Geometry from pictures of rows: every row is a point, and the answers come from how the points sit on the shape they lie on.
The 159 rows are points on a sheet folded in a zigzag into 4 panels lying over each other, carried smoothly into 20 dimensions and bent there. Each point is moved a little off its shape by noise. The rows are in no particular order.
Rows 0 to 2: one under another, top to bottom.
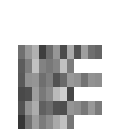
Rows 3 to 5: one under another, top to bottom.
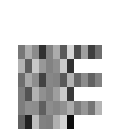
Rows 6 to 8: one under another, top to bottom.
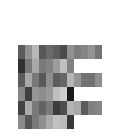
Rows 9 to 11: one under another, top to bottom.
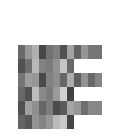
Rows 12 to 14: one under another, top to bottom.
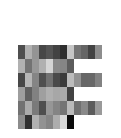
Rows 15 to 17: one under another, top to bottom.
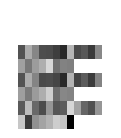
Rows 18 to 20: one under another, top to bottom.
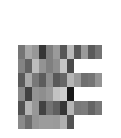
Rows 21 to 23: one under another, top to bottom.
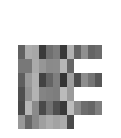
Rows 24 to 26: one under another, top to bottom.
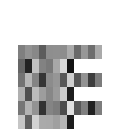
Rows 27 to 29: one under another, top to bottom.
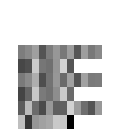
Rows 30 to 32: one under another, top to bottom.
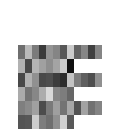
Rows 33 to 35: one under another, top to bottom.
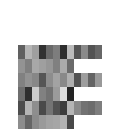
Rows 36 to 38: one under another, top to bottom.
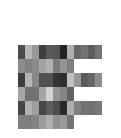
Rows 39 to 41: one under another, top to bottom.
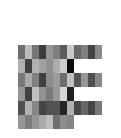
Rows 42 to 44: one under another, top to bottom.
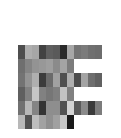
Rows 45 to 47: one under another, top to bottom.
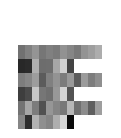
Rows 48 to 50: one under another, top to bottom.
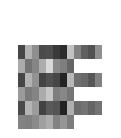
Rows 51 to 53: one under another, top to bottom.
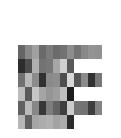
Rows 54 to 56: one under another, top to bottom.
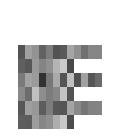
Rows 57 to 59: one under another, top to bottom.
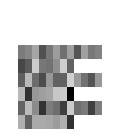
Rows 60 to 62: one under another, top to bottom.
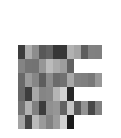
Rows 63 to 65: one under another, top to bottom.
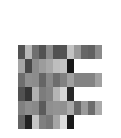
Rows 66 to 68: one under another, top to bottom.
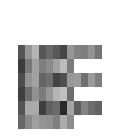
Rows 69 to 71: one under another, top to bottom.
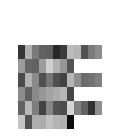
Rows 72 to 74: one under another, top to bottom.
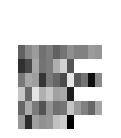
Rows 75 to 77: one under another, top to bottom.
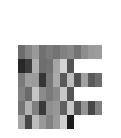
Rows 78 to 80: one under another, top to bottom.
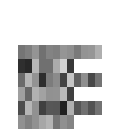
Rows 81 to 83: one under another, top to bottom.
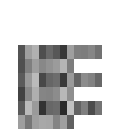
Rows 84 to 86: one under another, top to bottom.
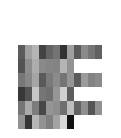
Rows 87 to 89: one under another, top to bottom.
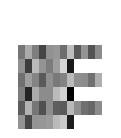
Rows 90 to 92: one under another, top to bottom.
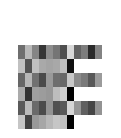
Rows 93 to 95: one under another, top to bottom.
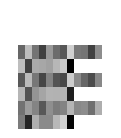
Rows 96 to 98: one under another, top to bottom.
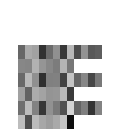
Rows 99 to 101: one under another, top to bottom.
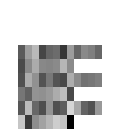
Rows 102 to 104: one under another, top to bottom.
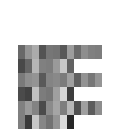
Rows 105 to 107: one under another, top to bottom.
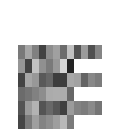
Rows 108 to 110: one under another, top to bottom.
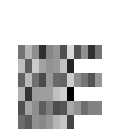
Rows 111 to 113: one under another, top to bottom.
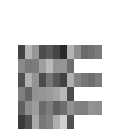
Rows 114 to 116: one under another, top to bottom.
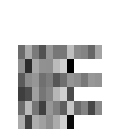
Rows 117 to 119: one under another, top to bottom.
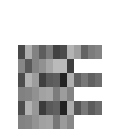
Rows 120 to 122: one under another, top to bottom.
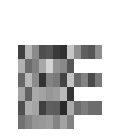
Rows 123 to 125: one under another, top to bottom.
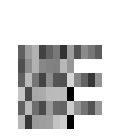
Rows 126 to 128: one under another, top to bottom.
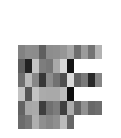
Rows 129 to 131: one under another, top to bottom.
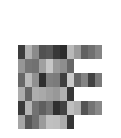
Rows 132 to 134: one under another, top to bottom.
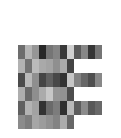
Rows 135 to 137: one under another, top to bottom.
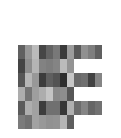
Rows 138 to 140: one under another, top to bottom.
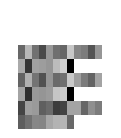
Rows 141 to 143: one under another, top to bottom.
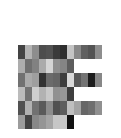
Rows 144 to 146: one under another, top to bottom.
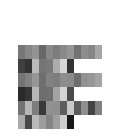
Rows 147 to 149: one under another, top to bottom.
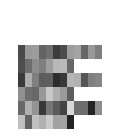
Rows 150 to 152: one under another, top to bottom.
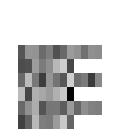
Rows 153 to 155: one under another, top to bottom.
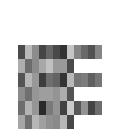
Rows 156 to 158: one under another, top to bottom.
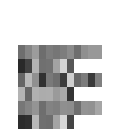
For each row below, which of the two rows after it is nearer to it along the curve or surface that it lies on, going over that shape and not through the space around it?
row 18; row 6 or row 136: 136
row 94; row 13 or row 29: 29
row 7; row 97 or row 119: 97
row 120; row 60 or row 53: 60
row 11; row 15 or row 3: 15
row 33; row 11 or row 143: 11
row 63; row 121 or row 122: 121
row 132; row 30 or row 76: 76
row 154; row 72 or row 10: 72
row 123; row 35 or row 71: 35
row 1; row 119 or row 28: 28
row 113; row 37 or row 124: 37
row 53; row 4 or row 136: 4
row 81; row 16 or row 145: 16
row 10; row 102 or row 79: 79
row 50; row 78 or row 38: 38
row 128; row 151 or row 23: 23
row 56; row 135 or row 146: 135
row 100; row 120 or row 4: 120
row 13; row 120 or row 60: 120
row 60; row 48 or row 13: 48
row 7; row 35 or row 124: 124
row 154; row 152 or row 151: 152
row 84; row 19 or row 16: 16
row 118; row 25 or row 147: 147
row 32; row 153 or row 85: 85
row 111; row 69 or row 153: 69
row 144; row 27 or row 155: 27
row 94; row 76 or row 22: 76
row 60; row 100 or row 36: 36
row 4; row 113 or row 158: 158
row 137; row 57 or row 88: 57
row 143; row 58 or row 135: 58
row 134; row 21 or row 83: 21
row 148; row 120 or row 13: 120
